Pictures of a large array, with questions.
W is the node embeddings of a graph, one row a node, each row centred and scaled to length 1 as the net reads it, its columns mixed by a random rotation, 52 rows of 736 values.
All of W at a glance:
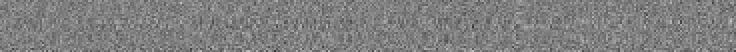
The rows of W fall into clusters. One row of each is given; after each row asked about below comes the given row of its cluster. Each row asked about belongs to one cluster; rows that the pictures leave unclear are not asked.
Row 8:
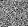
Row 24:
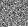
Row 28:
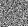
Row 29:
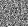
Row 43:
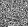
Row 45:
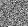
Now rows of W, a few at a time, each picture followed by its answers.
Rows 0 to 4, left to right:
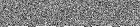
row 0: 29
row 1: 43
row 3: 45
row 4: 45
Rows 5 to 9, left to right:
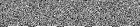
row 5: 43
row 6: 28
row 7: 8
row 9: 43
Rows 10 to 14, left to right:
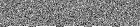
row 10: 28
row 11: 8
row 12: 43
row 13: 29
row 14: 24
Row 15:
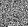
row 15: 43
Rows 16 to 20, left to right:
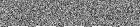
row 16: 8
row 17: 29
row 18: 24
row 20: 29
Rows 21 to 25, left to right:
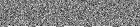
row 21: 29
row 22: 29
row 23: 29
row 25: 28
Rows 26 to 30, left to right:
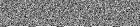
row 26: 28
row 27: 28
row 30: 8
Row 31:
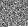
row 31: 24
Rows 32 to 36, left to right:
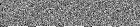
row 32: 43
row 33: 45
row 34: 24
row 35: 45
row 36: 29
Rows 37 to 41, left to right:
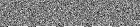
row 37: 45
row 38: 45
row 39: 24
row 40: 24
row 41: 29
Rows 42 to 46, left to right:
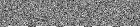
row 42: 29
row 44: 28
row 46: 8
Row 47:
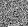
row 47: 43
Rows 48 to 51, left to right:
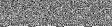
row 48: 28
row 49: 28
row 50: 45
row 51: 45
